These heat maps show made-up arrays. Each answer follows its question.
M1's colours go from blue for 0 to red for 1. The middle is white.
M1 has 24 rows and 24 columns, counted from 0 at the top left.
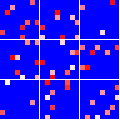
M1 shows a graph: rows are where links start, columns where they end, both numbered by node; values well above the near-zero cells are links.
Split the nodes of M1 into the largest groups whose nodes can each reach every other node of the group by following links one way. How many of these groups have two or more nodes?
1
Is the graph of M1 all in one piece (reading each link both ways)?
yes
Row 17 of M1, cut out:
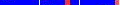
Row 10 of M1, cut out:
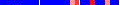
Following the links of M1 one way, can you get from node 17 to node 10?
yes
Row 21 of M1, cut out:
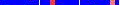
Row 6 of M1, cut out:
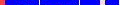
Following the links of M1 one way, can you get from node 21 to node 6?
yes
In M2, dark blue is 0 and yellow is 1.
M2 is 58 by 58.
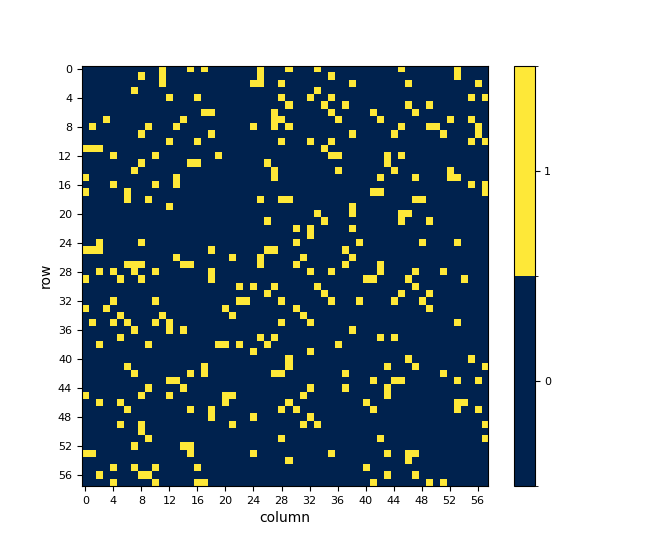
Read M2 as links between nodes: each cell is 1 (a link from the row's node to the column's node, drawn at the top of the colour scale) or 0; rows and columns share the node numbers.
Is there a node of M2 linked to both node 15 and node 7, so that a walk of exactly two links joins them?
yes
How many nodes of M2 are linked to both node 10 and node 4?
7
